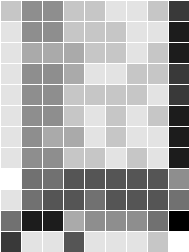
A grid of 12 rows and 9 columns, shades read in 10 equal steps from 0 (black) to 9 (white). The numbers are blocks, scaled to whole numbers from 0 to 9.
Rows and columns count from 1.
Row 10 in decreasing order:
8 4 4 4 3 3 3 3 3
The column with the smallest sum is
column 9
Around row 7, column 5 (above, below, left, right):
8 7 6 7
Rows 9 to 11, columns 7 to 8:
3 3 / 3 3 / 5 4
